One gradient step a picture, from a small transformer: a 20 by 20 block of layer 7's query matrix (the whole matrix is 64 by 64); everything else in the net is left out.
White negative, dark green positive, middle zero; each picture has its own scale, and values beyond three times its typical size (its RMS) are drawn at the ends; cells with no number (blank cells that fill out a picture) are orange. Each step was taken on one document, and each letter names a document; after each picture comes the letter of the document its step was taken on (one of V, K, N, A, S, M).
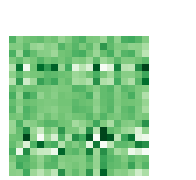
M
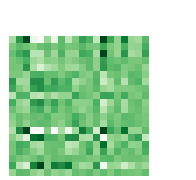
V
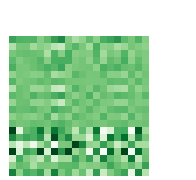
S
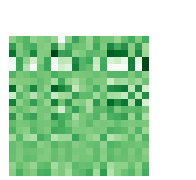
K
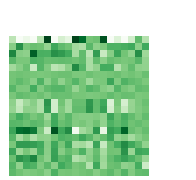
S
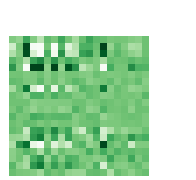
V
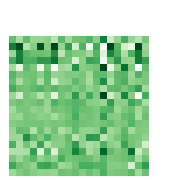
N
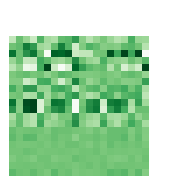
K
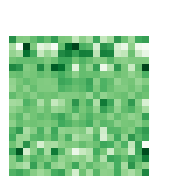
M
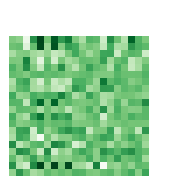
V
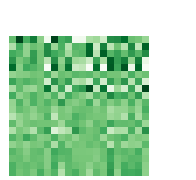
K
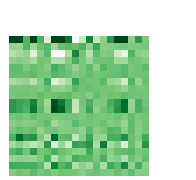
S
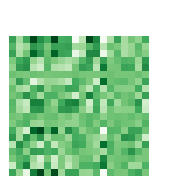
V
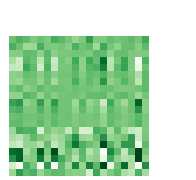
N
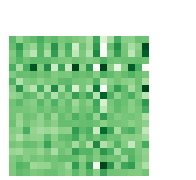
M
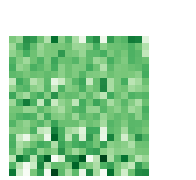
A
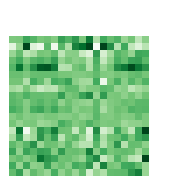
M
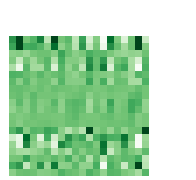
N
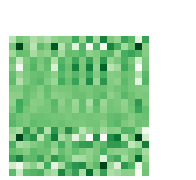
N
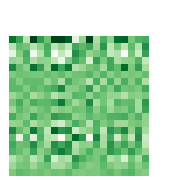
K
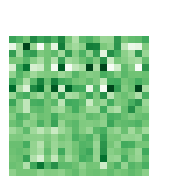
V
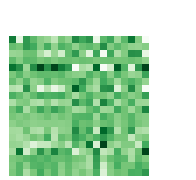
M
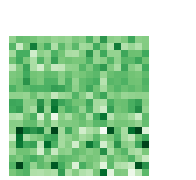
N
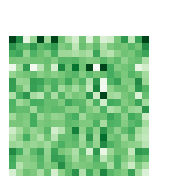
M
